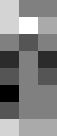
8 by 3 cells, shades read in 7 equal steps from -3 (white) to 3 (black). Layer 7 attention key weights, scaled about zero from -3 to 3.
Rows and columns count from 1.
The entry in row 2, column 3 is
-1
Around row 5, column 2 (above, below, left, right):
0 0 1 1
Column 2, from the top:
0 -3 1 0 0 0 0 -1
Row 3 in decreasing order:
1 0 0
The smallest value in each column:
-2 -3 -1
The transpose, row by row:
-2 -2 0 2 1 3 1 -2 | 0 -3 1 0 0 0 0 -1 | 0 -1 0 2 1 0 0 -1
